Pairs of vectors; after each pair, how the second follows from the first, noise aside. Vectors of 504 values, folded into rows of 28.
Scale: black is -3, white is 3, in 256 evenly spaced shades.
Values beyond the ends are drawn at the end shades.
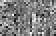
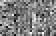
copied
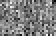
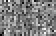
reversed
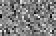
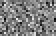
reversed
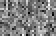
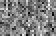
copied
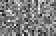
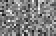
copied
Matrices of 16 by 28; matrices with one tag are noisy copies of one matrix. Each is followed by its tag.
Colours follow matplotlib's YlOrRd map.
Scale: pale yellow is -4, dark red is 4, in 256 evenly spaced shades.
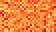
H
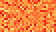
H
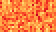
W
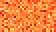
H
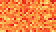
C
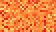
H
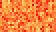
W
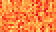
W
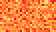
C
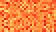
H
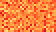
H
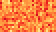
W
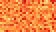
C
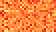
H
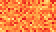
C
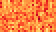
W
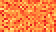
H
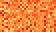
H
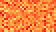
H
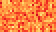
W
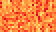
W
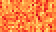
W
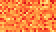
C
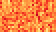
W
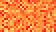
H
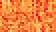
W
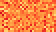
H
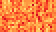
W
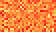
H
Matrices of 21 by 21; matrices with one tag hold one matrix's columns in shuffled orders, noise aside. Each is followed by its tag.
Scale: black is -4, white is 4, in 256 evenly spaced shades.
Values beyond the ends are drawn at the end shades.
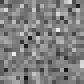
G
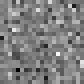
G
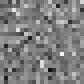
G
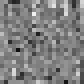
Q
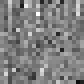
Q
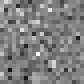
G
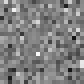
G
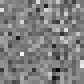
G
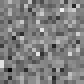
G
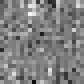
Q
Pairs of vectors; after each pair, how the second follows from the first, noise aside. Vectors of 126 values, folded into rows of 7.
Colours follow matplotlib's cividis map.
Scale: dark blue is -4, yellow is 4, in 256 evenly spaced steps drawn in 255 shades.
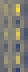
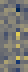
sign-scrambled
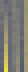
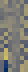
sign-scrambled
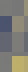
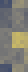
wrapped around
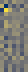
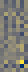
reversed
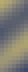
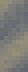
shrunk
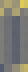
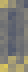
reversed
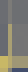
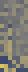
sign-scrambled
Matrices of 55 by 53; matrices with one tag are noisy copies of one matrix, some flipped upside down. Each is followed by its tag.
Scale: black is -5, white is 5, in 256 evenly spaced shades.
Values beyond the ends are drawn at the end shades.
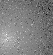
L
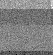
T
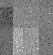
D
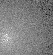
L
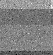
T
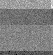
T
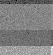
T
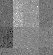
D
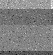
T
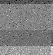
T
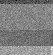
T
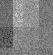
D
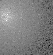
L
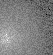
L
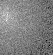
L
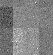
D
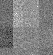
D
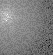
L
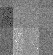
D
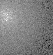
L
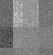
D
